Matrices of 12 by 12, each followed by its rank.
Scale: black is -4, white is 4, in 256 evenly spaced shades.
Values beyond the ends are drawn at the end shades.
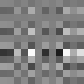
one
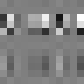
one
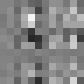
two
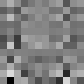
two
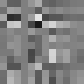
two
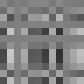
one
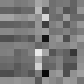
two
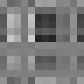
one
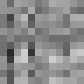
two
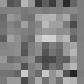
two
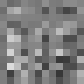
two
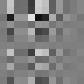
one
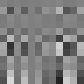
one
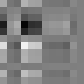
one
